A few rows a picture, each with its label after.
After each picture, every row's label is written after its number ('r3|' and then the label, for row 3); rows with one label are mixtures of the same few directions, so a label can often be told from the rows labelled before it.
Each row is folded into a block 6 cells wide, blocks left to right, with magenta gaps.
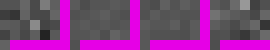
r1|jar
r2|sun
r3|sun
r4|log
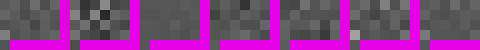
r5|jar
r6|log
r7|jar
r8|log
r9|sun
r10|jar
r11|jar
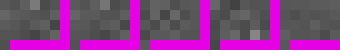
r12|log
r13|log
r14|log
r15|sun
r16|jar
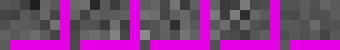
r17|log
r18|sun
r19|jar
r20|log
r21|jar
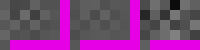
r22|log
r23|log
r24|log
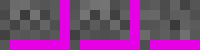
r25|log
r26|log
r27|jar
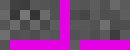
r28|log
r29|jar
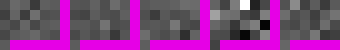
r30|log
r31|jar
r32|jar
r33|log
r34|sun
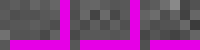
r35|jar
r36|log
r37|log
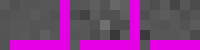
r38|sun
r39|jar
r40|jar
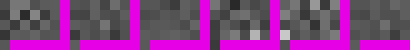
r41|log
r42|jar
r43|log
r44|sun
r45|jar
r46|jar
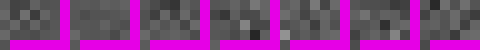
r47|log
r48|jar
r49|log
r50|jar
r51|jar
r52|jar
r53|sun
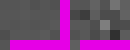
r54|jar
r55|jar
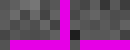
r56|log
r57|jar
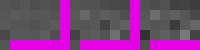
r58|jar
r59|jar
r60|jar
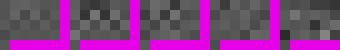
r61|log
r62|log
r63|log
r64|sun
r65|jar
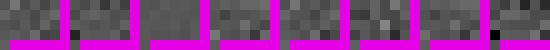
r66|sun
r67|jar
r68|sun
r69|jar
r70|sun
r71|jar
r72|jar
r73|jar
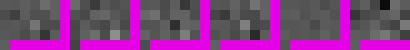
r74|jar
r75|sun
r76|jar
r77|jar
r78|jar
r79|log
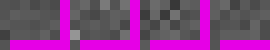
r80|jar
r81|jar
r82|log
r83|sun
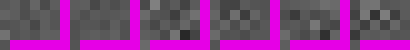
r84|jar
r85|sun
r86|sun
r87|log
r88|jar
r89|log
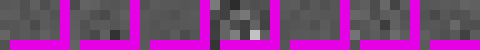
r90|jar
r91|sun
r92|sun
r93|sun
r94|sun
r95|jar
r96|jar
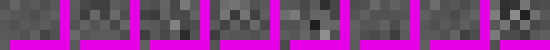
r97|sun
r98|log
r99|jar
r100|log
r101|jar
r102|sun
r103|sun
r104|log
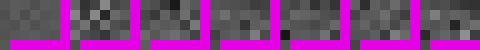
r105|log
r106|log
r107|log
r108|jar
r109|jar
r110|sun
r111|jar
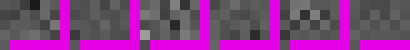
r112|log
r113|jar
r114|jar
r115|sun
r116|log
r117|log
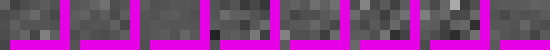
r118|sun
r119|log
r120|sun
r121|jar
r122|jar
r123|sun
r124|log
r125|jar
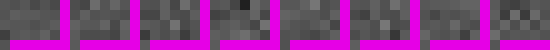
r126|jar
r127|sun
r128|jar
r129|log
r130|log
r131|jar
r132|jar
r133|log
